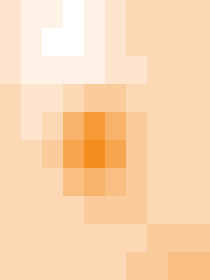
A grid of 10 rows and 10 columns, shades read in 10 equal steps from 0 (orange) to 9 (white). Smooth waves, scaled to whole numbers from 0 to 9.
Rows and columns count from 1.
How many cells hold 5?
14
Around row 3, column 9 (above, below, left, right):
6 6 6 6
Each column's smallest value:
6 6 5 2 0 2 5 5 4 4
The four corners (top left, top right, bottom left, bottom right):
7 6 6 4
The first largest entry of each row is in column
4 3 2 2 2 1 1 1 1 1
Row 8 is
6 6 6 6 5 5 5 6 6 6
